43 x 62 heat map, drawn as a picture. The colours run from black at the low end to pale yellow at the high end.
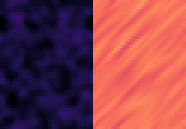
The table splits into one row of 2 panels. Panel 1,1: very low, blotchy, faint in contrast. Panel 1,2: high, slanting up to the right, faint in contrast.
